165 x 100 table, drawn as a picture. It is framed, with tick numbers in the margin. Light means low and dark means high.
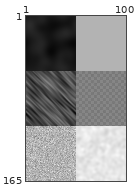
The table splits into 3 rows of 2 panels. Panel 1,1: very high, smooth, faint in contrast. Panel 1,2: low, flat. Panel 2,1: high, slanting down to the right. Panel 2,2: middling, checkered, faint in contrast. Panel 3,1: low, fine-grained. Panel 3,2: very low, blotchy, faint in contrast.
